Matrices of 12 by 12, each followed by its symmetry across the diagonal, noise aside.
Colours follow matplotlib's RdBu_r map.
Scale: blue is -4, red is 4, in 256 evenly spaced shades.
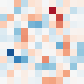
antisymmetric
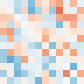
antisymmetric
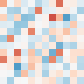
symmetric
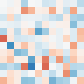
neither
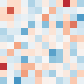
symmetric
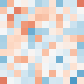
symmetric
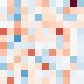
neither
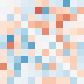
antisymmetric
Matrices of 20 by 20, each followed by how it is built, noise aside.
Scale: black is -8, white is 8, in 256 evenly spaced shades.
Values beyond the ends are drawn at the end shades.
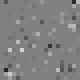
sparse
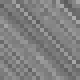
Toeplitz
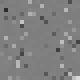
sparse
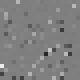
sparse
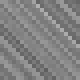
Toeplitz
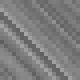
Toeplitz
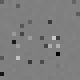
sparse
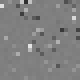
sparse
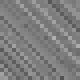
Toeplitz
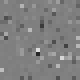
sparse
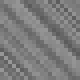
Toeplitz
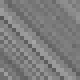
Toeplitz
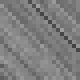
Toeplitz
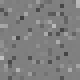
sparse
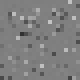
sparse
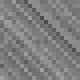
Toeplitz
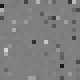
sparse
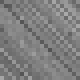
Toeplitz
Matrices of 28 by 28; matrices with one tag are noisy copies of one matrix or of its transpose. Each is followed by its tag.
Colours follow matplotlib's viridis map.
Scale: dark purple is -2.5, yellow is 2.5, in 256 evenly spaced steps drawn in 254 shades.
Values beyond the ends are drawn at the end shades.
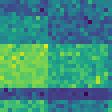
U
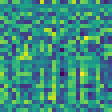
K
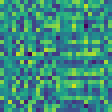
K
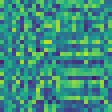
K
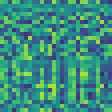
K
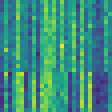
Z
